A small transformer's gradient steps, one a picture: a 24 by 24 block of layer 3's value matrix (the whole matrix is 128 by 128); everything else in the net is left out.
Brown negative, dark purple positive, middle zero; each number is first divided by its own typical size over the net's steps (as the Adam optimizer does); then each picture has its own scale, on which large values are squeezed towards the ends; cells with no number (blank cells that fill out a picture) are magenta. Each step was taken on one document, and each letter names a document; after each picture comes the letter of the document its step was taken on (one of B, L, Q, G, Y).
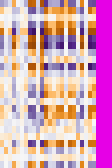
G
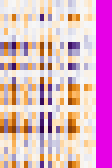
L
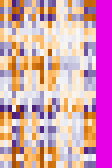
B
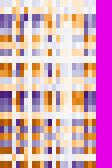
B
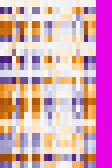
B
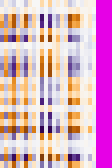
L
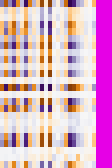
L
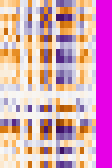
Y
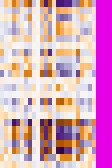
Y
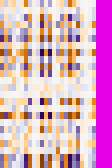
L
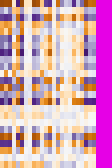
B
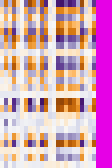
G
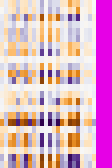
L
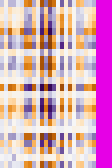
Y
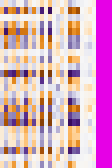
L
